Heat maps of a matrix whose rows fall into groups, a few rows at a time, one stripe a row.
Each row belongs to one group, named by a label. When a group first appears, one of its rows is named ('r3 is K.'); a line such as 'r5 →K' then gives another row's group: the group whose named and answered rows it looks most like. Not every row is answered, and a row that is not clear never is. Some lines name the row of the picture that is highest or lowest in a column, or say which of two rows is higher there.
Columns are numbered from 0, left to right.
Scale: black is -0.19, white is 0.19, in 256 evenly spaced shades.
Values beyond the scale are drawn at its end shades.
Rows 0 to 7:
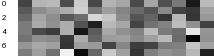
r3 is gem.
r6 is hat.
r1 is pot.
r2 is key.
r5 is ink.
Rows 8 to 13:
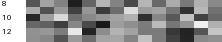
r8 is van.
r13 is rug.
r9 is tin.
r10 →key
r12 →rug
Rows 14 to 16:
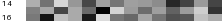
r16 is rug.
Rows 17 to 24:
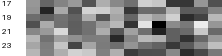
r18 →pot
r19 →ink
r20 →van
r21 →hat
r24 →pot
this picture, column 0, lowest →20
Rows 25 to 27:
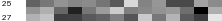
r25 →tin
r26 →ink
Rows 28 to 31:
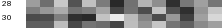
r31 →tin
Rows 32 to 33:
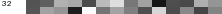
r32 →rug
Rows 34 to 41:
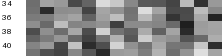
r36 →rug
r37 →tin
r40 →gem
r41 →gem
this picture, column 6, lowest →37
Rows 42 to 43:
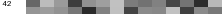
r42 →key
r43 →van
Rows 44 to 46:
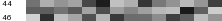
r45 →ink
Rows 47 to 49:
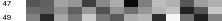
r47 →van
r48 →ink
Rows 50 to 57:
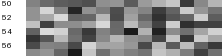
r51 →hat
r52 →hat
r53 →pot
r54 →van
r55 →van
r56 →key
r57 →ink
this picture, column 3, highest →53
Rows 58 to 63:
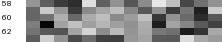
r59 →key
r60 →pot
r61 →pot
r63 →hat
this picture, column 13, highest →59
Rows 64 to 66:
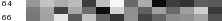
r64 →rug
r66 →hat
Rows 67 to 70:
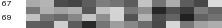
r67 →ink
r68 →rug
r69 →pot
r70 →van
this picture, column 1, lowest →70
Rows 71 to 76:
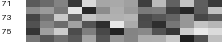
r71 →key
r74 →gem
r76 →ink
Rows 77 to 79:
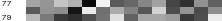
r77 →rug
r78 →key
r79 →ink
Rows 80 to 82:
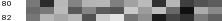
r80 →pot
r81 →tin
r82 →rug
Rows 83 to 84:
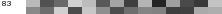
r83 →pot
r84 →tin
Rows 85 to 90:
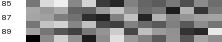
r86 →key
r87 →gem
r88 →hat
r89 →ink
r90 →van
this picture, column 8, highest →89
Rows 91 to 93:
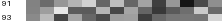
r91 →pot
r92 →hat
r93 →gem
